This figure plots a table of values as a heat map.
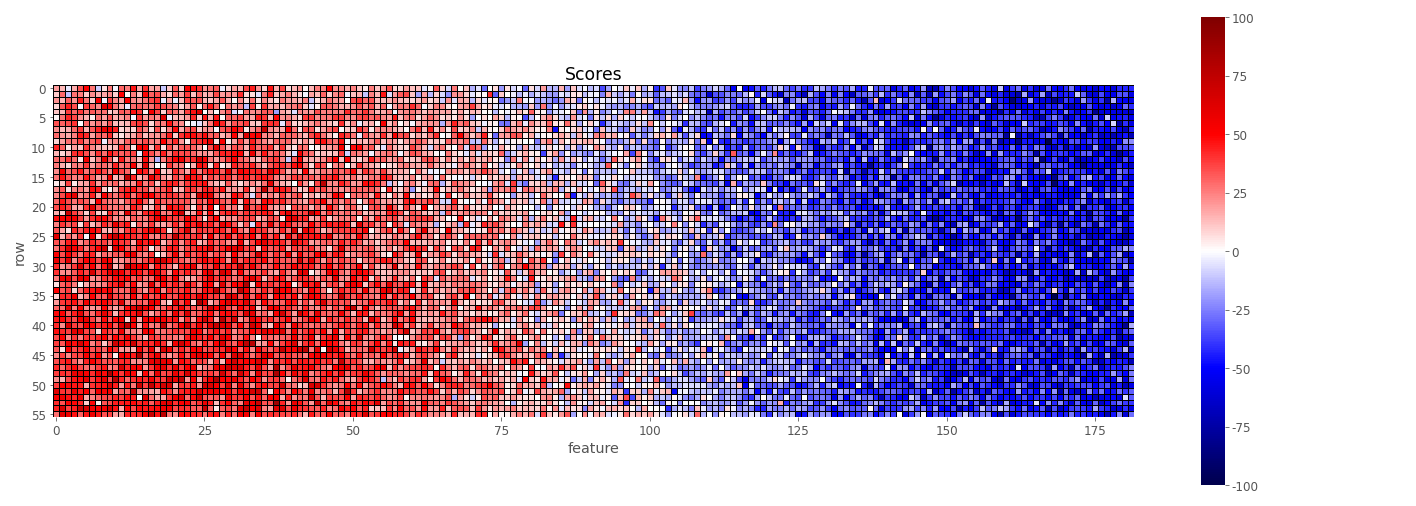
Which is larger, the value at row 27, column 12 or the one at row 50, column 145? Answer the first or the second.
the first
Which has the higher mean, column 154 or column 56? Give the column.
56
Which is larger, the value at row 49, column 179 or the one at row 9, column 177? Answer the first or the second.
the first
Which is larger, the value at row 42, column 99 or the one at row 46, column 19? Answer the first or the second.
the second
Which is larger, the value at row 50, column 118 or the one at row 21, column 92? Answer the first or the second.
the second
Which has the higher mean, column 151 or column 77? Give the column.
77
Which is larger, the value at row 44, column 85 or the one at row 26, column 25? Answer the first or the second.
the second
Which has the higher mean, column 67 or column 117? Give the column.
67
